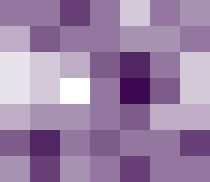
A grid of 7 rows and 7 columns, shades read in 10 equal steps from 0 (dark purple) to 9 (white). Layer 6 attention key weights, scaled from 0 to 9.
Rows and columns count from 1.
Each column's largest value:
8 7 9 4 7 6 7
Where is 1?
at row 3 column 5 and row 6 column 2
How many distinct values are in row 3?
6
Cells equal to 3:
6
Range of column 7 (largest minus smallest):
5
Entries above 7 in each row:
0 0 1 2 0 0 0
